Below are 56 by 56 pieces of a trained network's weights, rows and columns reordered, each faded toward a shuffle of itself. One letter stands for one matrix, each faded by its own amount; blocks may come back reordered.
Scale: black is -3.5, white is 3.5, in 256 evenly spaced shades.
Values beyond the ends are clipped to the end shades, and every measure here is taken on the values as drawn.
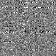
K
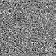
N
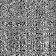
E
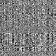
E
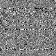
K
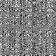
E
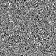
N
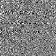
K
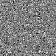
N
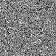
N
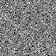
N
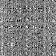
E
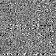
K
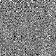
K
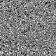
N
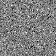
N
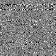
K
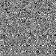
K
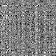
E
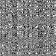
E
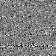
K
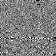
K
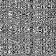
E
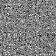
N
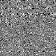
K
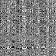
E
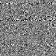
K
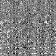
E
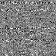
K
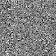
N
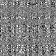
E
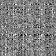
E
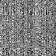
E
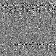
K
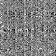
E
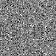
N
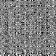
E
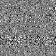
K
